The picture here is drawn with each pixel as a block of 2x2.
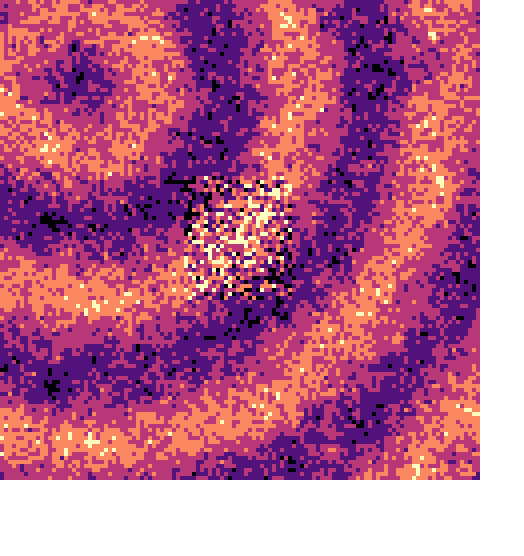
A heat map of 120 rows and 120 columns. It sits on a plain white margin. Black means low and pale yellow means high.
Neither half mirrors the other. No seam splits the table. Overall the values sit about 50% of the way up the scale. Concentric rings centre on the top left. The centre is the roughest part. In the centre lies a patch that is rougher than the rest. There is no overall slope. The field is mottled with small blotches.
